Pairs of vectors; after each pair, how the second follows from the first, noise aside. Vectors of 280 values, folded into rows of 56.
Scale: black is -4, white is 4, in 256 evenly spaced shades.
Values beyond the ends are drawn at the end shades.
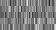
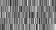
sign-scrambled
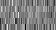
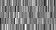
sign-scrambled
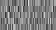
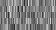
sign-scrambled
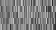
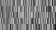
copied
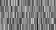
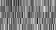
sign-scrambled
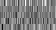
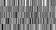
copied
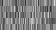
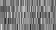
reversed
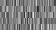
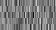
sign-scrambled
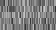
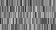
reversed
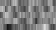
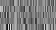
sign-scrambled
